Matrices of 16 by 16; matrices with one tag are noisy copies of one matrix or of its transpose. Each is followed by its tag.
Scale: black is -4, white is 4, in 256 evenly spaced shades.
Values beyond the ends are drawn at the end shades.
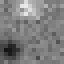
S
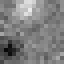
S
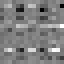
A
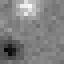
S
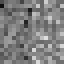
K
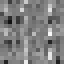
A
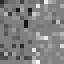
K
